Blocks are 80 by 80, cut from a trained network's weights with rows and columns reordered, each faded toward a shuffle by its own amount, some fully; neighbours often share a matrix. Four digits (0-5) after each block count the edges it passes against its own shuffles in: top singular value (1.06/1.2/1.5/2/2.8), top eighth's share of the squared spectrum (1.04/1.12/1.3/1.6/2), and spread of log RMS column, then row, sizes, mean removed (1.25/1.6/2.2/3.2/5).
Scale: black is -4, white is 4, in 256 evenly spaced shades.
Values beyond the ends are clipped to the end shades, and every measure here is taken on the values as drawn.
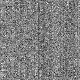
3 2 0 1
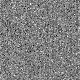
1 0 0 0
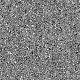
0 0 0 0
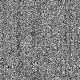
2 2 0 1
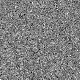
0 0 0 0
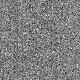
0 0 0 0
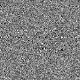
3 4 2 2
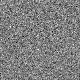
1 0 0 0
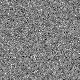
0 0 0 0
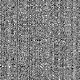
3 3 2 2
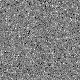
0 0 0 0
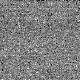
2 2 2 0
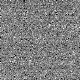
2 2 2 1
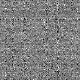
2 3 3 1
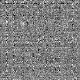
3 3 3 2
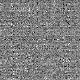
3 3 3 1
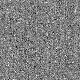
1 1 0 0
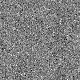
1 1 0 0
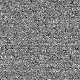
2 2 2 1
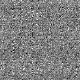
2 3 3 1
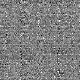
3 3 3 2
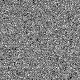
1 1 1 0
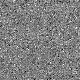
1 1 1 0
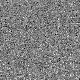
0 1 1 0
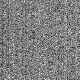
2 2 0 1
